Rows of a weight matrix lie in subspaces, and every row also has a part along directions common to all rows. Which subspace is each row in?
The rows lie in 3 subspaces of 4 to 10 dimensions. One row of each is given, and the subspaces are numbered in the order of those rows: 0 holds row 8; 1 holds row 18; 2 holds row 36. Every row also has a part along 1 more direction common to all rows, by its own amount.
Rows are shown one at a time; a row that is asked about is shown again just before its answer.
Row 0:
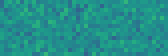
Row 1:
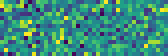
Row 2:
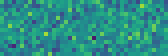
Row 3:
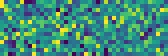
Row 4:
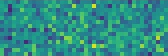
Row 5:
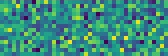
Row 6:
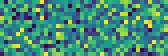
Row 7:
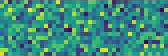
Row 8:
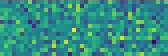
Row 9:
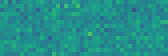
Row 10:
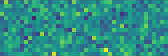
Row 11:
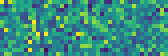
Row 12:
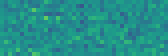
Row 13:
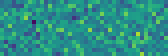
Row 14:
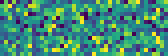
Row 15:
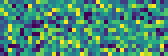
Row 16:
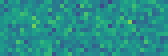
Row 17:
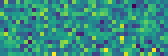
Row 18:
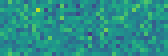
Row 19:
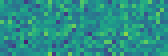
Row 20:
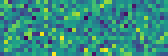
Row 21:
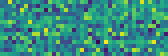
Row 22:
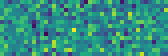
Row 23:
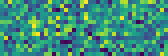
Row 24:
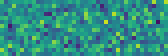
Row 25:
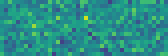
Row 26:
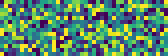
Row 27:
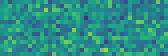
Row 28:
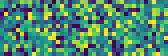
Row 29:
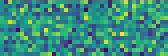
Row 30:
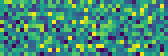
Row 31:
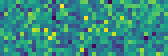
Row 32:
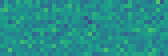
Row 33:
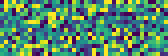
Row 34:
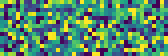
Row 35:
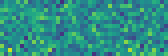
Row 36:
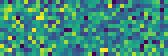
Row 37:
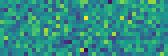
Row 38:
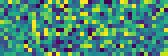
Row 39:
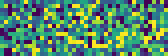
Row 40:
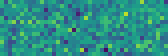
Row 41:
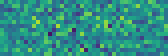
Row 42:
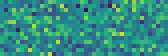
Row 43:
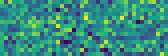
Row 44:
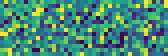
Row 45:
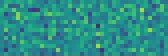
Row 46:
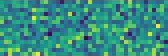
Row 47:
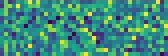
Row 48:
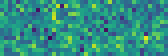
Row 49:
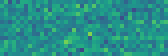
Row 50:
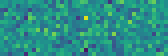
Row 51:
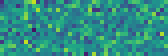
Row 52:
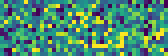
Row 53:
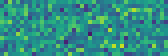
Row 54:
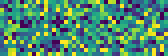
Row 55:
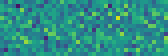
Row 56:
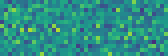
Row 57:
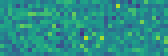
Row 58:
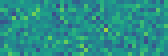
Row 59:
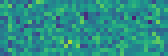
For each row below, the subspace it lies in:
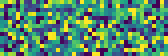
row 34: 2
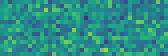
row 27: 2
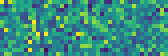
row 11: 0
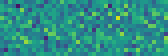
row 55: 2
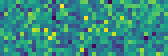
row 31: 1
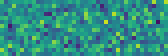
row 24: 0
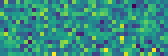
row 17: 0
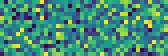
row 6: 2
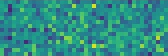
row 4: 1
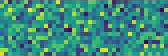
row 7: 2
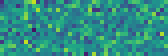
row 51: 0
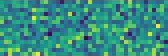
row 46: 2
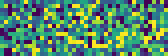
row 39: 1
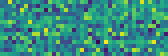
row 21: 2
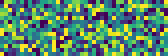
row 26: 0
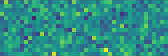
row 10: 0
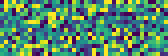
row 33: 0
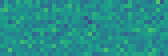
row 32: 2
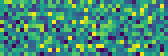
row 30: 2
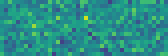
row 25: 2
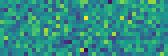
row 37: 1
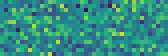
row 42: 2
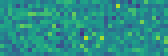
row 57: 2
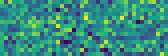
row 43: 0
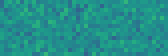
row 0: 0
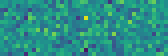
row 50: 1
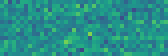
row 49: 1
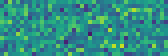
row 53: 1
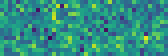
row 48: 1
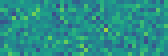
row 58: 1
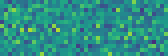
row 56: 2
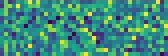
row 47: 2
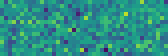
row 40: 0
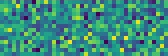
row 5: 0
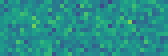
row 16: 2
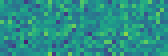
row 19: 0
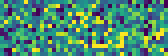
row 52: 1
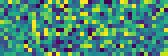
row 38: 0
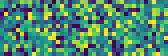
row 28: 1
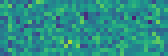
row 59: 0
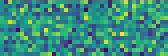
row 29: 2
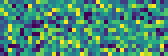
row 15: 0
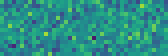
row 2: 0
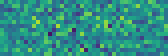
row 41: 2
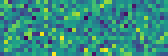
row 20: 0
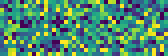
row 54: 0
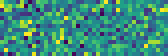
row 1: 0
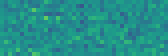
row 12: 2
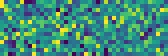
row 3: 0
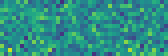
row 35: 2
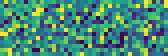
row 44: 1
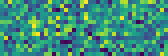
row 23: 0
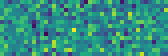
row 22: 0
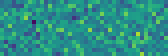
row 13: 0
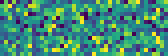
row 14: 0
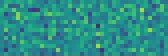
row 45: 2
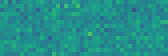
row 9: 1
